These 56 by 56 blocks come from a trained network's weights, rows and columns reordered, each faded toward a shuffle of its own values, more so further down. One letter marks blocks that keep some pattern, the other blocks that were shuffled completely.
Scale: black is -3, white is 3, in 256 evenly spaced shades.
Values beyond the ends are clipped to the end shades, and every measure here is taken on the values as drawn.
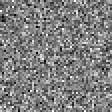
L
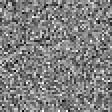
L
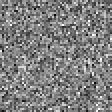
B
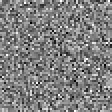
B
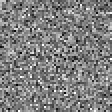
L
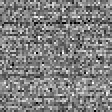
B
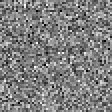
L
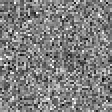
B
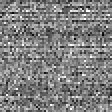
B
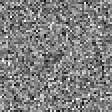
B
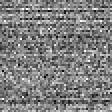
B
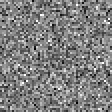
L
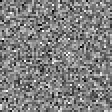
L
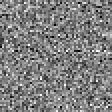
B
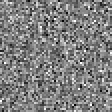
L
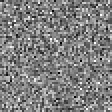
L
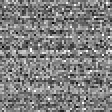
B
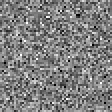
L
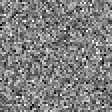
L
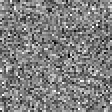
L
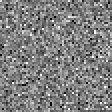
B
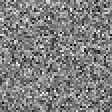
L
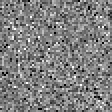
L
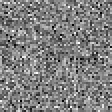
B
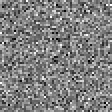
L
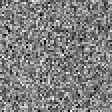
L
